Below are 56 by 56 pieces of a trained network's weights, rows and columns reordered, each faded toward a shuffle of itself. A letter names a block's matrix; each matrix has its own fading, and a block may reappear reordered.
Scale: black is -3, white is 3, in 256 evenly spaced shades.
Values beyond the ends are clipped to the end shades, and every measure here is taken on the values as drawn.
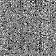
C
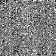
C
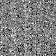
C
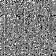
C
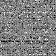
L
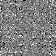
L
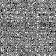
L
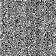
C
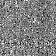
C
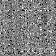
C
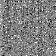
C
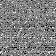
L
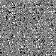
L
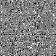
L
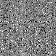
C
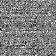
L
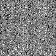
C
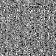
C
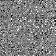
L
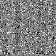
C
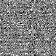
L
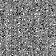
C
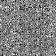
C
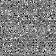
L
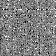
C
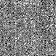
C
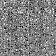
C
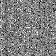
C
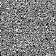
L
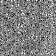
C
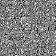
L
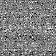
L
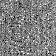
C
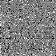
L
